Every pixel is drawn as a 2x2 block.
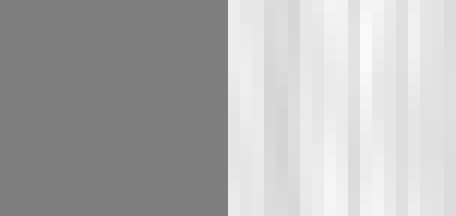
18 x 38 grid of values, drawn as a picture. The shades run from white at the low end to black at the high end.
It is made of 1 by 2 panels. Panel 1,1: middling, flat. Panel 1,2: very low, streaked downward, faint in contrast.
